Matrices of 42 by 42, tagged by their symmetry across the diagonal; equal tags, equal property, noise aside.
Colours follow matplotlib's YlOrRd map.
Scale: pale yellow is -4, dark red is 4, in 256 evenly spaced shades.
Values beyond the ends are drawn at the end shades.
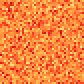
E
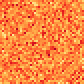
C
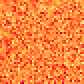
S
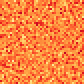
S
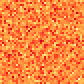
C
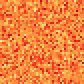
S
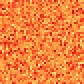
E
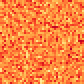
S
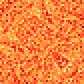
C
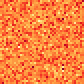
E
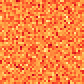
S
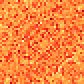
C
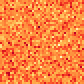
E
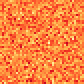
E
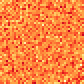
C
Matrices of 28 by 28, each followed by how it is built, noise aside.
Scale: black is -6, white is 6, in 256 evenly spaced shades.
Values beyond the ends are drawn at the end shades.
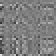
low rank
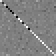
diagonal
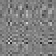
low rank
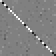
diagonal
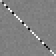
diagonal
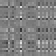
low rank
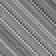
Toeplitz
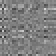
low rank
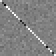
diagonal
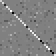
diagonal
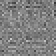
low rank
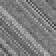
Toeplitz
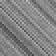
Toeplitz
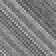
Toeplitz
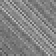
Toeplitz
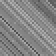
Toeplitz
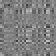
low rank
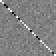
diagonal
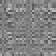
low rank
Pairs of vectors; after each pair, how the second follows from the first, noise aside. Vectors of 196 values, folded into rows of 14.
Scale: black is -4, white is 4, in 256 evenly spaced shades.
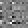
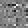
reversed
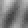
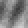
reversed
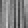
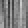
reversed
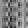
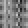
wrapped around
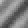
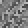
sign-scrambled
